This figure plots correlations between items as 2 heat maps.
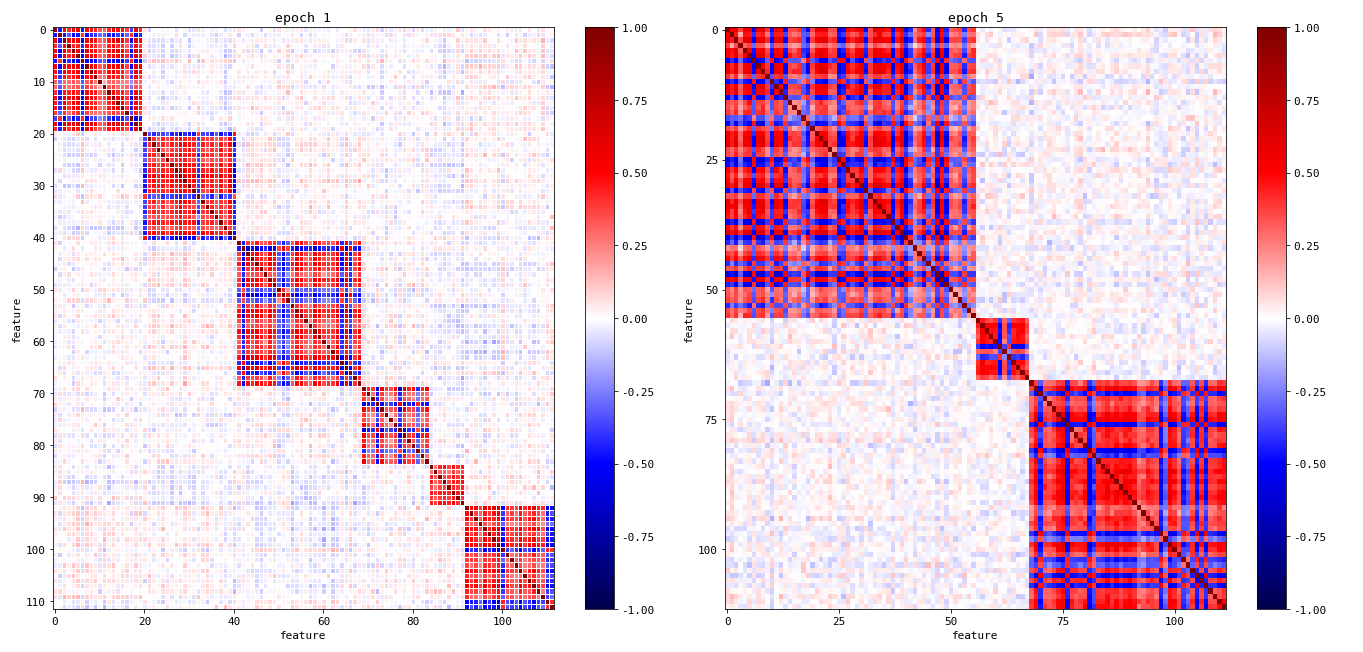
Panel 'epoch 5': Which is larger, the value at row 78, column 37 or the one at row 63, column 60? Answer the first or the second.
the first
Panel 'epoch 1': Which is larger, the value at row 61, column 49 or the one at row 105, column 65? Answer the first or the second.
the first
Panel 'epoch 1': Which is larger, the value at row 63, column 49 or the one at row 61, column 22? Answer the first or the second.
the first
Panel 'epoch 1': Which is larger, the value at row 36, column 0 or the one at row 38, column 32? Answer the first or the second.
the first
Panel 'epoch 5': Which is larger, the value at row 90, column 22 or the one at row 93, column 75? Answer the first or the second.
the second
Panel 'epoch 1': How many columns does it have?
112
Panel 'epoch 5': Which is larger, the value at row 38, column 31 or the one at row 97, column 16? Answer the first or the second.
the second
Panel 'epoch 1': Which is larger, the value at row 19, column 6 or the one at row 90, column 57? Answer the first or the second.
the second
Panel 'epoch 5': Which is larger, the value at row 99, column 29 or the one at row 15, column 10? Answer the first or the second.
the first
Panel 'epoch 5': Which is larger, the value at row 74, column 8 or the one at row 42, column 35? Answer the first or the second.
the second
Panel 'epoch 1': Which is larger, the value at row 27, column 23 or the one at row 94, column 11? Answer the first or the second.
the first
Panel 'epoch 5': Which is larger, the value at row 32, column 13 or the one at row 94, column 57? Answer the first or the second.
the second
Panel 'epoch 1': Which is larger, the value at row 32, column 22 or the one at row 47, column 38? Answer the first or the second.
the second
